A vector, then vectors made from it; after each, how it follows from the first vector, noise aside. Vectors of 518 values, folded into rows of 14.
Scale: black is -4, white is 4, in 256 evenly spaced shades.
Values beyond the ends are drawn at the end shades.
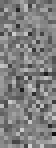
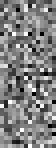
scaled up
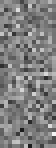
negated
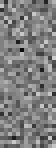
wrapped around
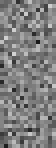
wrapped around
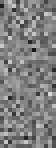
wrapped around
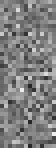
negated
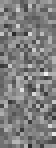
negated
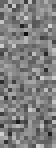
wrapped around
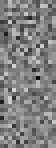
wrapped around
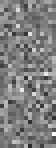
negated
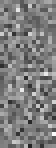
negated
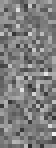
negated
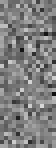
wrapped around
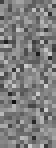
wrapped around
